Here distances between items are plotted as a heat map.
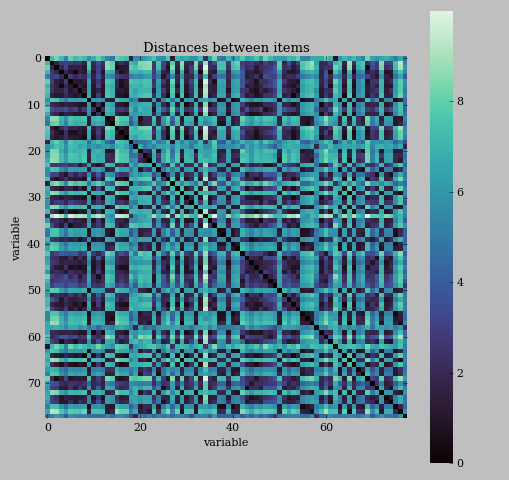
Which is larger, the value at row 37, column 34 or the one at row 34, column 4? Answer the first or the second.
the second
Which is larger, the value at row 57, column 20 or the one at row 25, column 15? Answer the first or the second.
the second
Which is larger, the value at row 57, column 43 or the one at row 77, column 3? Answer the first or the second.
the first
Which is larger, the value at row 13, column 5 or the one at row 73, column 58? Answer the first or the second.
the first
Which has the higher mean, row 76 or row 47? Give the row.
76
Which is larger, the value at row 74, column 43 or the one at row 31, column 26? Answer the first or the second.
the second
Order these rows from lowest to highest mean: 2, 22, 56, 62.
2, 56, 22, 62
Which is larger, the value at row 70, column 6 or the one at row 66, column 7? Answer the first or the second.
the first
